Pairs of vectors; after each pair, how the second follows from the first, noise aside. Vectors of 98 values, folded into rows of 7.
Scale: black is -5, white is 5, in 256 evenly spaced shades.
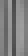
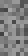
shuffled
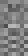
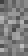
shuffled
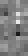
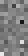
shuffled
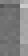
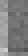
reversed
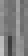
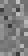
shuffled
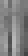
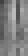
reversed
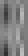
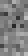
shuffled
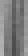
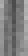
reversed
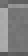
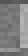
reversed
